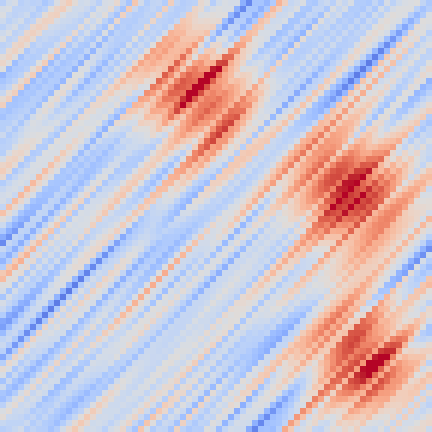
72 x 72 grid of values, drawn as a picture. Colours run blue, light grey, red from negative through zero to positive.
On average the colour sits 50% of the way up the scale. The ninth with the highest average is the middle right. No single row or column stands out from its neighbours. Neither half mirrors the other. There are three bumps.
